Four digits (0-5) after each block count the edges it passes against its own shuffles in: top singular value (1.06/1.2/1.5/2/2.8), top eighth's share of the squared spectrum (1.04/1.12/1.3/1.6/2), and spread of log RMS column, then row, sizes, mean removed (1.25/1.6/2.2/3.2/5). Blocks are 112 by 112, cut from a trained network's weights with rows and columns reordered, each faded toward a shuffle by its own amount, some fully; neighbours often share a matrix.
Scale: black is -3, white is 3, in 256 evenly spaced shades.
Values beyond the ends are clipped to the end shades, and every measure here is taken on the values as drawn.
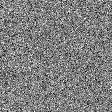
1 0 0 0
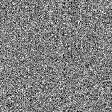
3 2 0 1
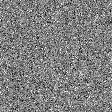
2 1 0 0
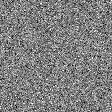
0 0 0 0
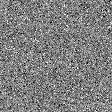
2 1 0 0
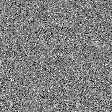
1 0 0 0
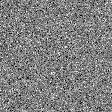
0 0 0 0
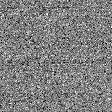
3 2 0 1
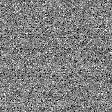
3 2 0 0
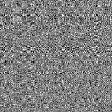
4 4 2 3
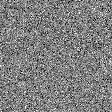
0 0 0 0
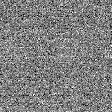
3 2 0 1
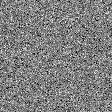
0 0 0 0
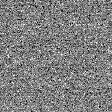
3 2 0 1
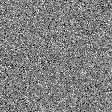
0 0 0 0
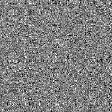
4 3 2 2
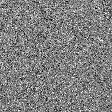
2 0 0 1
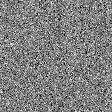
1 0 0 0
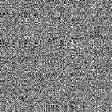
4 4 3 2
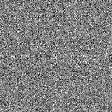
3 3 0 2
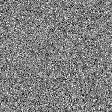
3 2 0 0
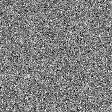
2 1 0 0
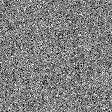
1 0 0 0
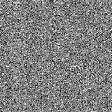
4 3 1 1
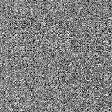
4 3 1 2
